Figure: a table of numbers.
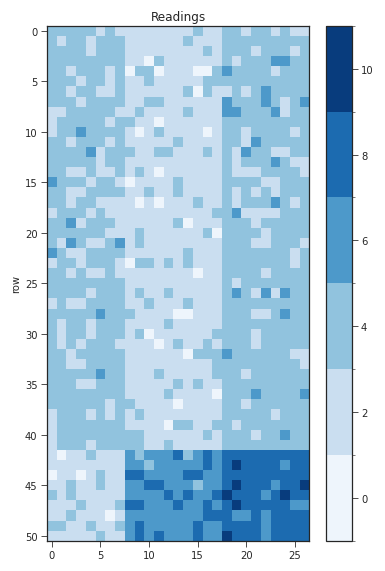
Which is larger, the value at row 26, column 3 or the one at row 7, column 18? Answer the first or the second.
the second
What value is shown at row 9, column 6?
2
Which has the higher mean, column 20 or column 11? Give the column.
20
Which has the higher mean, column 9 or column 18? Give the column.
18
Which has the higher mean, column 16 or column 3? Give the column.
3
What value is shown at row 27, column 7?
4
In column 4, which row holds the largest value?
12
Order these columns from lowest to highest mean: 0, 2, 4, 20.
4, 0, 2, 20
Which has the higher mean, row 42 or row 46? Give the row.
46
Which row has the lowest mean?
14
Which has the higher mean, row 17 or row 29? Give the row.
29
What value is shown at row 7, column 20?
4
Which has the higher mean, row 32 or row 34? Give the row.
34
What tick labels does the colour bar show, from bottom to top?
0, 2, 4, 6, 8, 10
